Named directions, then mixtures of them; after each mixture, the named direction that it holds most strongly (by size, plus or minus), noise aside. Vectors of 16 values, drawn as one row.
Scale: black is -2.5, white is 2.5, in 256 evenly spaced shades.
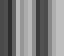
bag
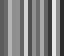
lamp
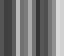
bag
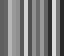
lamp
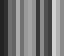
bag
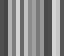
lamp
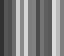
bag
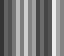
bag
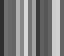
bag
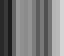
bag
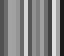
lamp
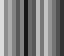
bag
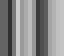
bag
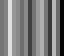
lamp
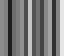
lamp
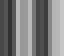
bag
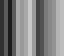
bag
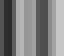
bag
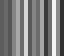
lamp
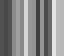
bag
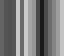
bag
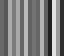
lamp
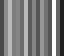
lamp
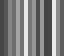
lamp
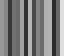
lamp
